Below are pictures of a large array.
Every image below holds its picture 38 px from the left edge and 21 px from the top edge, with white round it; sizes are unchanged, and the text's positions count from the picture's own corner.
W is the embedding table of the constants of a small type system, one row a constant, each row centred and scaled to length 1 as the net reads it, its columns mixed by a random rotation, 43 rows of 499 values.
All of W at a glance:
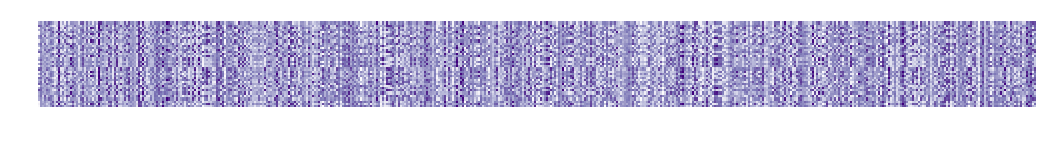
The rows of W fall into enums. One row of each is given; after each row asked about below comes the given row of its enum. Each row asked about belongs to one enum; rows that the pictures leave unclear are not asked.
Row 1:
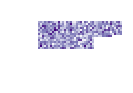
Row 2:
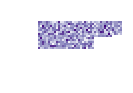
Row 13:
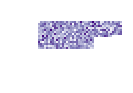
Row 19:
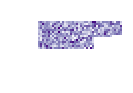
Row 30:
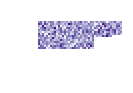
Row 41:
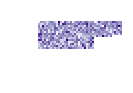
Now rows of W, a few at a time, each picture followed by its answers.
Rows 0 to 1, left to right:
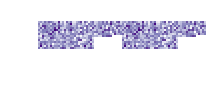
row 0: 1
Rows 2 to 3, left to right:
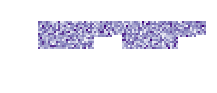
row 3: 41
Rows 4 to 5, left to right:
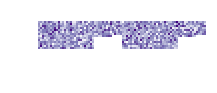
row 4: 1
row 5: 13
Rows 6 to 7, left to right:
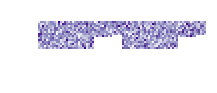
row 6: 41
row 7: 30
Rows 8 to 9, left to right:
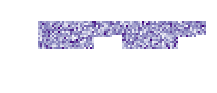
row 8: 19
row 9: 41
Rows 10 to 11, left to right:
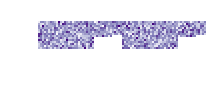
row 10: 41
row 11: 30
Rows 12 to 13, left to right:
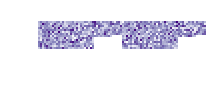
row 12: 19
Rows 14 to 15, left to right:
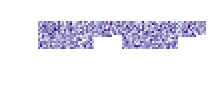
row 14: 1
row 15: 2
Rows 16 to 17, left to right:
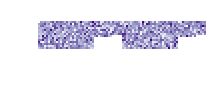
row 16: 13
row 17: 41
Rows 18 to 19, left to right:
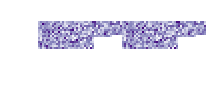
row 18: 19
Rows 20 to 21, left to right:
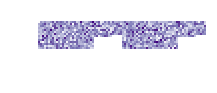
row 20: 13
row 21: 19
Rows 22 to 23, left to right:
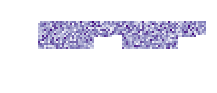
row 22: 13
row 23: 2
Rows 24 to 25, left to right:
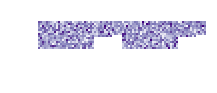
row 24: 2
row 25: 41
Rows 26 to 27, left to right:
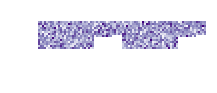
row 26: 30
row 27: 41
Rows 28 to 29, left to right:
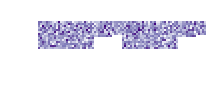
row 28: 2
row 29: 1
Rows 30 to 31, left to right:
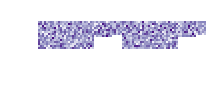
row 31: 2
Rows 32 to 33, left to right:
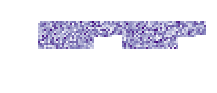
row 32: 13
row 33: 19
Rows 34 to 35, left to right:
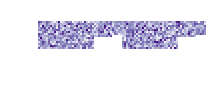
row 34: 2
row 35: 19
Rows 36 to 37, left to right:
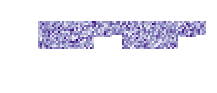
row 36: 19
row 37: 30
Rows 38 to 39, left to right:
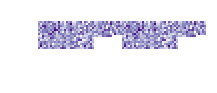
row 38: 1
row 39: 1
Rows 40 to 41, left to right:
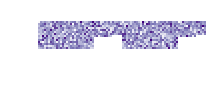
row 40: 13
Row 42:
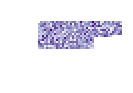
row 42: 13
